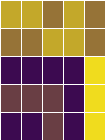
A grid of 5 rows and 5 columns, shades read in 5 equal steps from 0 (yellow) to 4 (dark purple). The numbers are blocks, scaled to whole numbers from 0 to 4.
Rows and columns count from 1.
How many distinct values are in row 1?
2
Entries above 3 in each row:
0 0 4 1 3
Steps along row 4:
same same up down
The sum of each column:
14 14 13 14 4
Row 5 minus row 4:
1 1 0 0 0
